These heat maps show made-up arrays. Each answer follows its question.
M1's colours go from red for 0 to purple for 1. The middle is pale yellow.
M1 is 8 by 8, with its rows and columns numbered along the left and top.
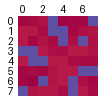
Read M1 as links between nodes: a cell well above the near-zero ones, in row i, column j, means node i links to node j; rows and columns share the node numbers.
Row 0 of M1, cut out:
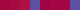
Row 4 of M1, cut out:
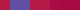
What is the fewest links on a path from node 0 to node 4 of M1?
3
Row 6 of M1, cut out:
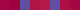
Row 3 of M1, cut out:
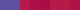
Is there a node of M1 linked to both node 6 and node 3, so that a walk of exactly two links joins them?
no
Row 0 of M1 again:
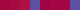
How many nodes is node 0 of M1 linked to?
2
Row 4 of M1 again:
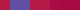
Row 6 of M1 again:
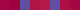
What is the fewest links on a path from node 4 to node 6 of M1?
2
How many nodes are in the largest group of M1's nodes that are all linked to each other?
2
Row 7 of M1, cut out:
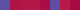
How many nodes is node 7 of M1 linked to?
2
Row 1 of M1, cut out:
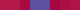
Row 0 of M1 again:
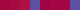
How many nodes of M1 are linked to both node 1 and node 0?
1
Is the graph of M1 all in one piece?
yes
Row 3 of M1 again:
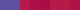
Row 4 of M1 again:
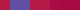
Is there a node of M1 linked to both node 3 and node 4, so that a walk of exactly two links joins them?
yes
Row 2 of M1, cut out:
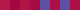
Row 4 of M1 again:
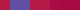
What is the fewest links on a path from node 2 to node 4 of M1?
1
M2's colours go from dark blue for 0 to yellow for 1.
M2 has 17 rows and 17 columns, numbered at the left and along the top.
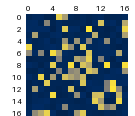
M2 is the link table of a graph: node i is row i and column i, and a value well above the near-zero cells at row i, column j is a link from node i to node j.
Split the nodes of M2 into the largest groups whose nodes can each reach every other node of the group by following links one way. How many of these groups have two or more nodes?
1
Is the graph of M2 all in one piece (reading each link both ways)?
yes
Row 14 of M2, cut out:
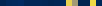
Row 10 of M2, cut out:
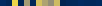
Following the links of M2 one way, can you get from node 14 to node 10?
yes
